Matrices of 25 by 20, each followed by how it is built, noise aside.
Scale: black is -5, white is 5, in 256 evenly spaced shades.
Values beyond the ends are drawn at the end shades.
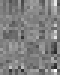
low rank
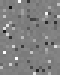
sparse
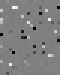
sparse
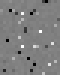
sparse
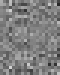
low rank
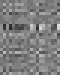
low rank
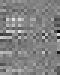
low rank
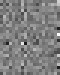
low rank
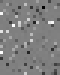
sparse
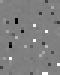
sparse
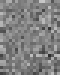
low rank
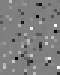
sparse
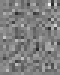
low rank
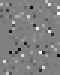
sparse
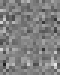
low rank
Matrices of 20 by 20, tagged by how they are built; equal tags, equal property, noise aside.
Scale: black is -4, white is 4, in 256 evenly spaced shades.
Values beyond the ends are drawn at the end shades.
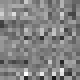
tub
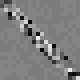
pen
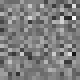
tub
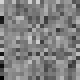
tub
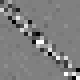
pen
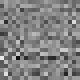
tub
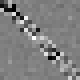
pen
